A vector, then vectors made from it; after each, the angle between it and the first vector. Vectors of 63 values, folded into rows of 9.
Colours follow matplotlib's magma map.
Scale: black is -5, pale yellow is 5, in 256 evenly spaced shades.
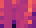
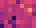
partly aligned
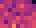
partly opposed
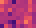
partly aligned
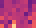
nearly opposite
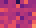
partly opposed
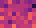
partly opposed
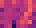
nearly parallel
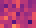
partly opposed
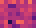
partly aligned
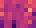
nearly parallel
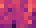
nearly parallel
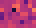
orthogonal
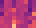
nearly opposite
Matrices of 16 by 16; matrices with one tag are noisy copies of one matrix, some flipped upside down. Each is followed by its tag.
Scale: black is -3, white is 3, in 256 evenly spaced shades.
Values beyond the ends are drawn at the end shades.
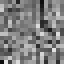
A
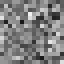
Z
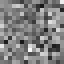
Z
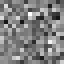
Z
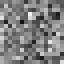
Z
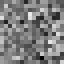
Z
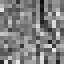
A
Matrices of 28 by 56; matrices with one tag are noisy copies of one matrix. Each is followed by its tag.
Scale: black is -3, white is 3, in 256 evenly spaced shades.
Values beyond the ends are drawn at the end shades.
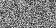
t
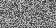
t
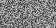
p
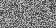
t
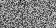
p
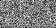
t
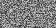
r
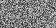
p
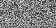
t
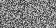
p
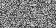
r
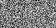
p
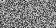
p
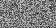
t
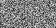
p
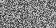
p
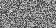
r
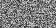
r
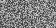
p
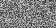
t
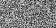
t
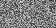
t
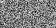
p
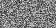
r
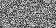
r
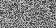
t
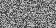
r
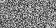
p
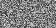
r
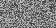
t
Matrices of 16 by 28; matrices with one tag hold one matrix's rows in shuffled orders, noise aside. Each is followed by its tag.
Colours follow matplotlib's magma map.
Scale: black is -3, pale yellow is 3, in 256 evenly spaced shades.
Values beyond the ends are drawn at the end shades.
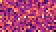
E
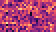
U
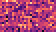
U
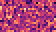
E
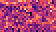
U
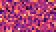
E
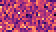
E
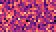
E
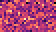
E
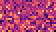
E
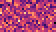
E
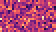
E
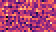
U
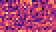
U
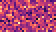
E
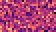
E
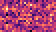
U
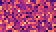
E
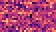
U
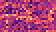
U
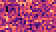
U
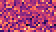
E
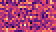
U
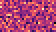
E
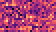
U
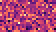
E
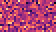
E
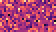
E
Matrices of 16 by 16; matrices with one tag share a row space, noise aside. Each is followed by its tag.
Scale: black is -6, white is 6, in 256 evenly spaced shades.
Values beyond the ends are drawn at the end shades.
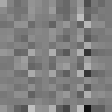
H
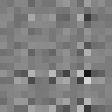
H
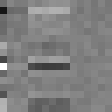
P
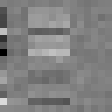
P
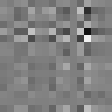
H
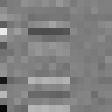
P
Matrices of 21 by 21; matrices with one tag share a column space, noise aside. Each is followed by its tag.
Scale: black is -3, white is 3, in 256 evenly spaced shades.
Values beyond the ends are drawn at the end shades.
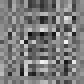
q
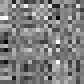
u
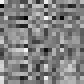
u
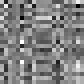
u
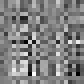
q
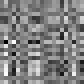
q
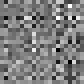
u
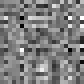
u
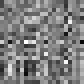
q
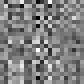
u
